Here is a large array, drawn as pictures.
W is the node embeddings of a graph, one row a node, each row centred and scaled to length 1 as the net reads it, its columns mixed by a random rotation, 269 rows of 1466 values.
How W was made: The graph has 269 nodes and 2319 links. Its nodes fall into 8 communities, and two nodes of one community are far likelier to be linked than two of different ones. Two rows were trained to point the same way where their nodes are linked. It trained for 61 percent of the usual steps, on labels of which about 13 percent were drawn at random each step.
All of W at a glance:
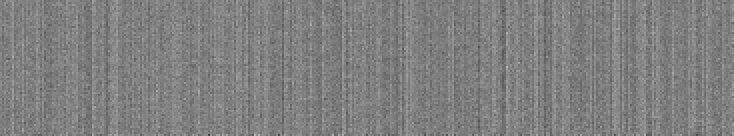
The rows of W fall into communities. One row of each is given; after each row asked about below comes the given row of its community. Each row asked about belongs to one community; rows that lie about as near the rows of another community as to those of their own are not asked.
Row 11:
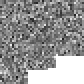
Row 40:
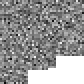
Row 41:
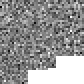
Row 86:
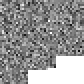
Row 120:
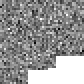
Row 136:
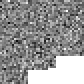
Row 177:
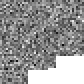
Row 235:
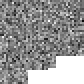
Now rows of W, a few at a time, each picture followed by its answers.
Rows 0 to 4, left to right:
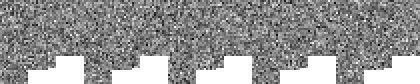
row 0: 41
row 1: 235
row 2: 120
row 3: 40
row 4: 120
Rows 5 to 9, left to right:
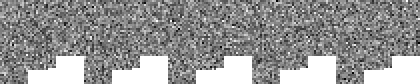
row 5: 11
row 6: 177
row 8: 11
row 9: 41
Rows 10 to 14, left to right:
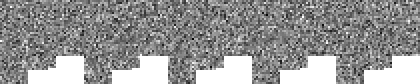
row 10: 136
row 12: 120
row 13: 235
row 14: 177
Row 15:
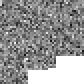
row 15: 11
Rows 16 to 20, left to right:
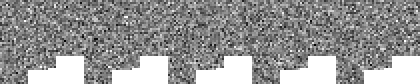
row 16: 11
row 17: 41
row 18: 120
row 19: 120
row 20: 41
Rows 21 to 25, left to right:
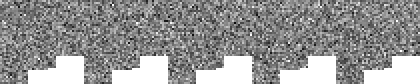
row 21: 40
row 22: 235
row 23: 40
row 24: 235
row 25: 41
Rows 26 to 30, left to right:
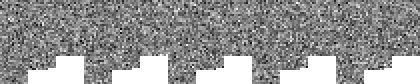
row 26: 41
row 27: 177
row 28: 41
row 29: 235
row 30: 120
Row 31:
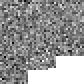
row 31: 41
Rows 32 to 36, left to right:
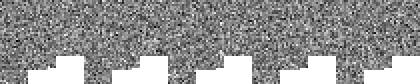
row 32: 136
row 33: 40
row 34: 235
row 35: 136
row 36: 86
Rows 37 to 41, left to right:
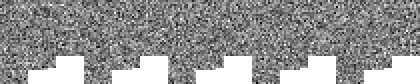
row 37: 120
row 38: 136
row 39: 11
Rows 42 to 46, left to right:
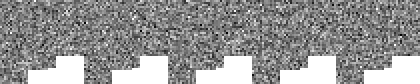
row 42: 120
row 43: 40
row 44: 40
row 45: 177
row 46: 120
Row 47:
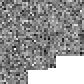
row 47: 136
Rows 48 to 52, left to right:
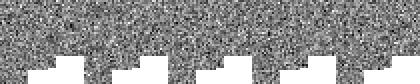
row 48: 40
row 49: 177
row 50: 136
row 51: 136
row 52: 40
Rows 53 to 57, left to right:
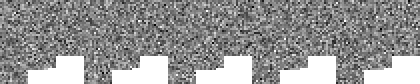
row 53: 86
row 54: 86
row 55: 235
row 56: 41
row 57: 41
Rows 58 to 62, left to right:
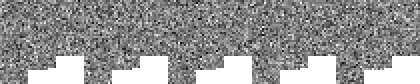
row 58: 177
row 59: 136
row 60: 41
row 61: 120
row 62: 120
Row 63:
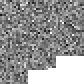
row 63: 86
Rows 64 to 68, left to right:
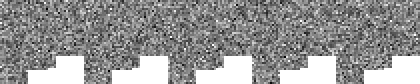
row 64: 235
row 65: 40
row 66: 235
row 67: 235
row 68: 120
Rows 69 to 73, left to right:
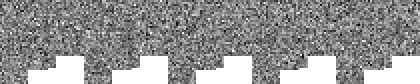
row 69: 86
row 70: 40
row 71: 41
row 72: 235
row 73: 177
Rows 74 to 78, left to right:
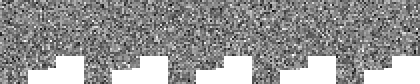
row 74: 235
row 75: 11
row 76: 120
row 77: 41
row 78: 11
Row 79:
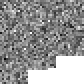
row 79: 86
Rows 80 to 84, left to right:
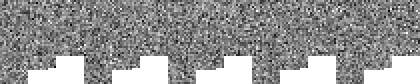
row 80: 136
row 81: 120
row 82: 235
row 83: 177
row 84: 177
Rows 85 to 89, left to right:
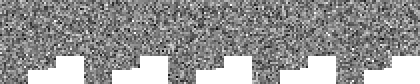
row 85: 120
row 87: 120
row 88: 136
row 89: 235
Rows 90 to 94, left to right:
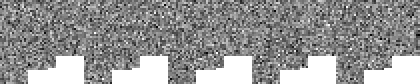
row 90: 86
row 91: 86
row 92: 41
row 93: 136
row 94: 136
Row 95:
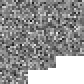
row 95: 86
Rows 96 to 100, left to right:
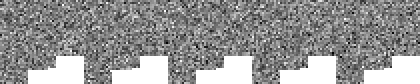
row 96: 40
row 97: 41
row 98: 40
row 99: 136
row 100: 41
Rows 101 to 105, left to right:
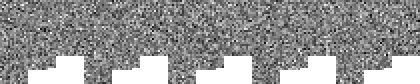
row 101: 86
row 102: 177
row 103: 235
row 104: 41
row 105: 235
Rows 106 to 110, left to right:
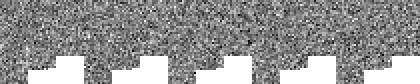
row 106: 120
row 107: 40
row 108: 235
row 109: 120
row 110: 41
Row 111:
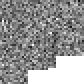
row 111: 177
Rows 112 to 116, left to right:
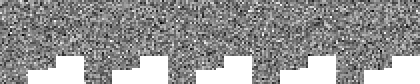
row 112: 11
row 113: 177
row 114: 136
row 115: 177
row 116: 177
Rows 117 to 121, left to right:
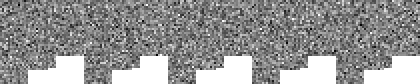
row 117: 177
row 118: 120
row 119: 120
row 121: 40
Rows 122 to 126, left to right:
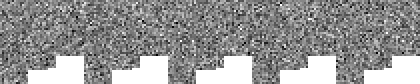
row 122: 235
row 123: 120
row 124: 136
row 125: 177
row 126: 86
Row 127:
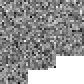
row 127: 235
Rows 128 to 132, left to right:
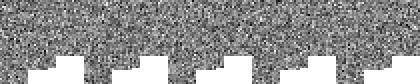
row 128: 86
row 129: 11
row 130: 11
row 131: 41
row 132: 86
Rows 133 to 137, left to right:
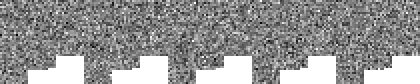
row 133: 40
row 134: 11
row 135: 235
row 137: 136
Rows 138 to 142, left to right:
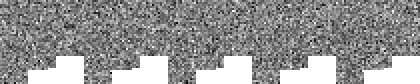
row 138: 40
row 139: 235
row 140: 136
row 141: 86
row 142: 41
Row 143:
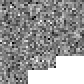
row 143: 136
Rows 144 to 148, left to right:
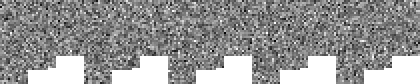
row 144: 86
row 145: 235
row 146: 177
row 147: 40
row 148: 177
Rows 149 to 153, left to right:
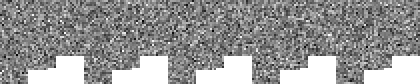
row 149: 86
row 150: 120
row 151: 177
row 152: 120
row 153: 120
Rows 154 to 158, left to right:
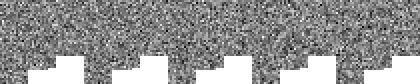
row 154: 40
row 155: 40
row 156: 235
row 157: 235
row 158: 120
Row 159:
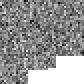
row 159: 11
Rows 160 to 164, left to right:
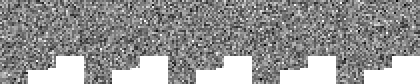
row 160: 235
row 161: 235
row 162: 40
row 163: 41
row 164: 86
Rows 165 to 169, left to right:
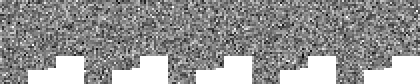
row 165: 40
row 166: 177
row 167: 86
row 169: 41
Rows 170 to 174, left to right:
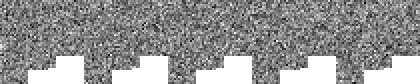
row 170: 120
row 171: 86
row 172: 40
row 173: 40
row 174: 235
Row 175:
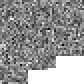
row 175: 120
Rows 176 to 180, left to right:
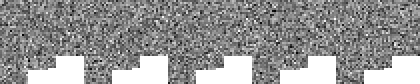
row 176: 11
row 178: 41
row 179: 40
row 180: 120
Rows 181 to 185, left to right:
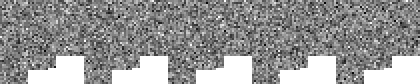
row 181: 136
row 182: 136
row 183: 40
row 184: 11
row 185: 86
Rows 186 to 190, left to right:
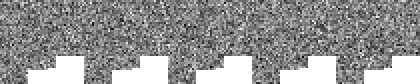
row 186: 11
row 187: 41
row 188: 120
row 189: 86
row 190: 136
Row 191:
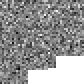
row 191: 41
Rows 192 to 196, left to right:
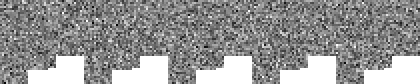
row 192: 136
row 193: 177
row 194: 40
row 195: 86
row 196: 120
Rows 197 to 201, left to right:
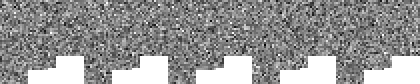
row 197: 86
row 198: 86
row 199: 86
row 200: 11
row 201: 41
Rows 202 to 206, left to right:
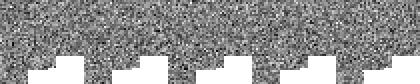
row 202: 136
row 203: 235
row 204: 41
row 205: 120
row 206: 235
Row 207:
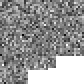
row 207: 11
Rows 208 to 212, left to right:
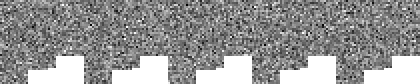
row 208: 120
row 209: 120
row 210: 177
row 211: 86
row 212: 41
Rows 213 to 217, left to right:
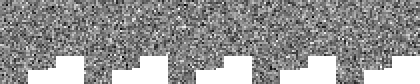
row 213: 120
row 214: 177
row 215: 41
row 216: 40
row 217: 11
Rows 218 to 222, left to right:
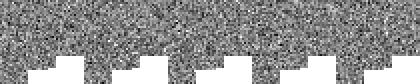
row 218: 40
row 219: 235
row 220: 136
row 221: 120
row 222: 86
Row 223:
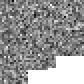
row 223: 235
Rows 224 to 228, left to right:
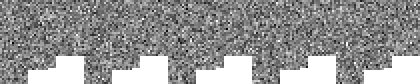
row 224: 41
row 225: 120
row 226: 86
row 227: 177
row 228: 11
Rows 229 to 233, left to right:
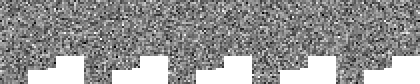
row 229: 177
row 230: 136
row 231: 177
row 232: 235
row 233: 235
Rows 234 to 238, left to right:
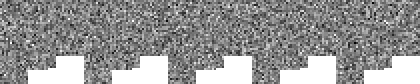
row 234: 177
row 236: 41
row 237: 40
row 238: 136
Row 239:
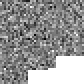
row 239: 41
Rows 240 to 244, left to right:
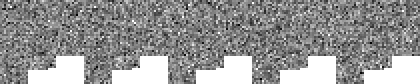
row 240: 136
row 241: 136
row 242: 86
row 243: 41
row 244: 11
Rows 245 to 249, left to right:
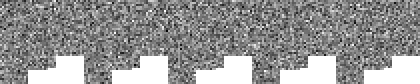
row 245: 177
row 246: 136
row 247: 11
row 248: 120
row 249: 86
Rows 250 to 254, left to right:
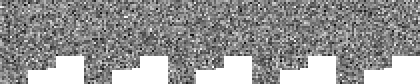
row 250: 235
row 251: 41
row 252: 11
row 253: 11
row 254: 40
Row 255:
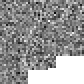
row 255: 136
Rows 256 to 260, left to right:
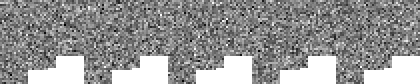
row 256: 40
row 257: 86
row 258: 120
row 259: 136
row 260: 120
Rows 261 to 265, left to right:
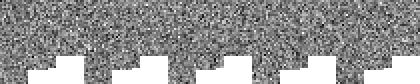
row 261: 136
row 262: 120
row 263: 235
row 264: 86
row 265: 120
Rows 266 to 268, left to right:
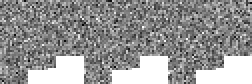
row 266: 11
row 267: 11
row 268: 177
